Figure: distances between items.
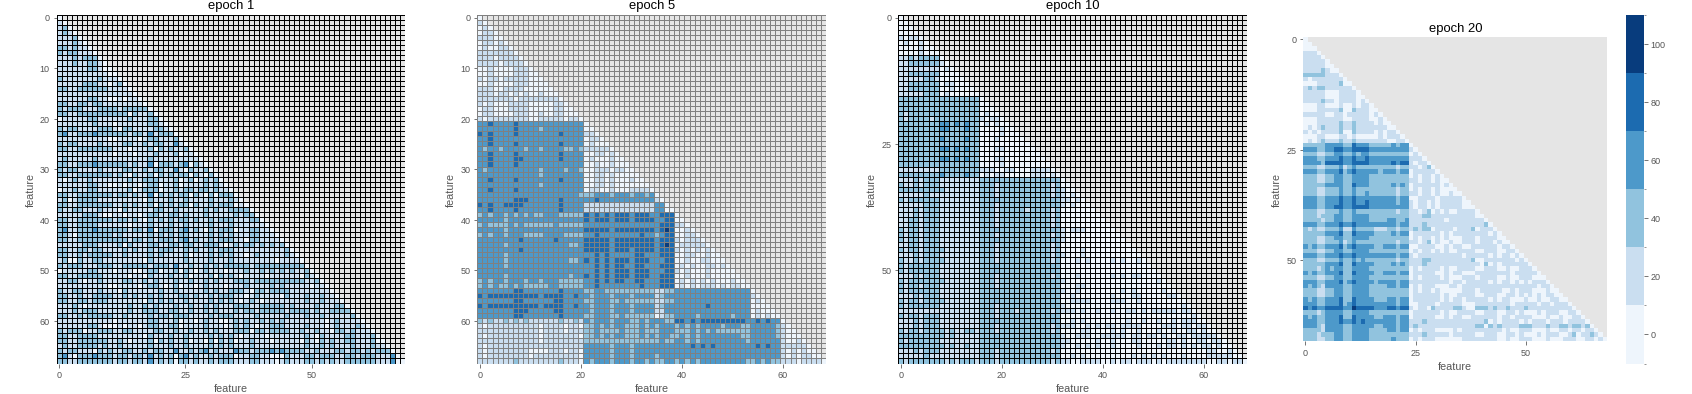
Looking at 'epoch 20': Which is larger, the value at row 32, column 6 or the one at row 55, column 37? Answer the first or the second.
the first
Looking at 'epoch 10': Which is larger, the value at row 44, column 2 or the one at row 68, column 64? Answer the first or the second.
the first
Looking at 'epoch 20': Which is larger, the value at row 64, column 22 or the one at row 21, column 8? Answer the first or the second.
the first
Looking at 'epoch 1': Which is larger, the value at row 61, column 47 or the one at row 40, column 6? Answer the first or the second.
the second
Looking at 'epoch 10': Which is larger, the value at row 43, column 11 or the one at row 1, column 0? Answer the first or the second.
the first
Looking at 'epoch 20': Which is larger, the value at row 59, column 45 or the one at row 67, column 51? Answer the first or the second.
the first
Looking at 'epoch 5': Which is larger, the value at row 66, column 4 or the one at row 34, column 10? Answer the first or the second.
the second
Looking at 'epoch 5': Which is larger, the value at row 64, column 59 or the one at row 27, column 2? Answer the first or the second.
the second
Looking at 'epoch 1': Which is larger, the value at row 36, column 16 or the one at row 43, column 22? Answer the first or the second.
the second
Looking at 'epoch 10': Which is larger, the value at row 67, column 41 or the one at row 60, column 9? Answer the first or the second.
the second
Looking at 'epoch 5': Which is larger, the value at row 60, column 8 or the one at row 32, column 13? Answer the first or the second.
the second
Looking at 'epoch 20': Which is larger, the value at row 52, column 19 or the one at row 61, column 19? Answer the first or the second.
the second
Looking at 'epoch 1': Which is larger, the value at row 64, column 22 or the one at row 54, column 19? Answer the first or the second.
the first
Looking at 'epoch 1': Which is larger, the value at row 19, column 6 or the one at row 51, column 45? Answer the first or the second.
the first
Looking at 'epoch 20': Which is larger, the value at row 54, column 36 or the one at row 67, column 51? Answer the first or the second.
the first
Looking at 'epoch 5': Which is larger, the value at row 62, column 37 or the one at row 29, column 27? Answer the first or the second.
the first
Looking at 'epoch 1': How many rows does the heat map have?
69
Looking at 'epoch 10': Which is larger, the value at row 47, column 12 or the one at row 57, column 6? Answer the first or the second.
the second
